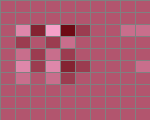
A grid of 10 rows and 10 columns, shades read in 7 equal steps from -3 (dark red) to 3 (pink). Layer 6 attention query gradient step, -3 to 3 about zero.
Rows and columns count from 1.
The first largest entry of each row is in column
1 1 4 5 2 2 2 1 1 1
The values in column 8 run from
0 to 0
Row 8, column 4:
0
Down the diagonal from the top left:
0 0 -2 -1 -1 -1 0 0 0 0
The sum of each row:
0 0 1 -1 0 1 1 0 0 0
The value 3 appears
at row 3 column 4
